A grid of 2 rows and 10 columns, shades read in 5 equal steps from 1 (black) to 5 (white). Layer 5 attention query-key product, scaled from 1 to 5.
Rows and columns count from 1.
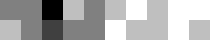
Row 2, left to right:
4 3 2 3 3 5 4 4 5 4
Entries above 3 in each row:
6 6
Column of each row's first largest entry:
7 6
